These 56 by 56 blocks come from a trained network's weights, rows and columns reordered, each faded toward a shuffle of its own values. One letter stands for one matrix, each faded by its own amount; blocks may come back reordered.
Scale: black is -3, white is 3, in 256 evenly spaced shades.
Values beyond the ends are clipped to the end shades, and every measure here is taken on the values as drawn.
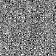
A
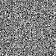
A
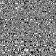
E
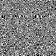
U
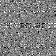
E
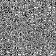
A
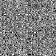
A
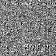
A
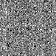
A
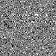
U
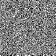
A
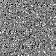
U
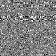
E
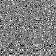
U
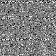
E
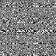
E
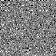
U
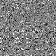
U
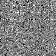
A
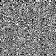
A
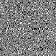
U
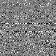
E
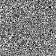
A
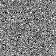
A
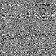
E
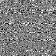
E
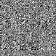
A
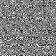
E
